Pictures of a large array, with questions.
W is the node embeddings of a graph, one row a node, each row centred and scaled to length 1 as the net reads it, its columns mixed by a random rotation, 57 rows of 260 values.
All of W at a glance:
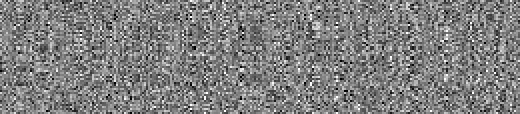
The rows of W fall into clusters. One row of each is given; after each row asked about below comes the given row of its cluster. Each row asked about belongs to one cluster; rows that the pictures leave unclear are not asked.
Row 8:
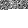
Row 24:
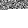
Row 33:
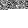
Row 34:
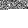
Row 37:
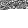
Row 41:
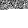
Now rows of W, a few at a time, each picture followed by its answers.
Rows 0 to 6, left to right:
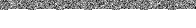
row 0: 8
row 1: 34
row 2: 24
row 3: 33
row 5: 8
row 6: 34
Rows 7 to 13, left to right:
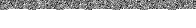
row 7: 41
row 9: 41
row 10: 8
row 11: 33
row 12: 24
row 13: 33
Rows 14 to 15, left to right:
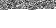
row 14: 33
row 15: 37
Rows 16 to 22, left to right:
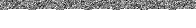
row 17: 37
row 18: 33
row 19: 37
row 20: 8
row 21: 24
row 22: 37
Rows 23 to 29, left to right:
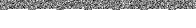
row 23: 24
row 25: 37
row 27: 8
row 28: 24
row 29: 24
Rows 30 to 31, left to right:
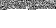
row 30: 37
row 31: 34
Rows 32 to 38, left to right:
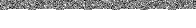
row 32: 24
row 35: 34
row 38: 33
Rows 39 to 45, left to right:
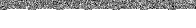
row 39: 37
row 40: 33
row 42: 41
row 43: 24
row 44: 24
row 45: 34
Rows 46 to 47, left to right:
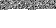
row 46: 8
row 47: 34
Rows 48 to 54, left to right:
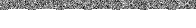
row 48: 33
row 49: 33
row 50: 34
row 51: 24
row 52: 8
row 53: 34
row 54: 8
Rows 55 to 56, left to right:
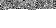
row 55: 24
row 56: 33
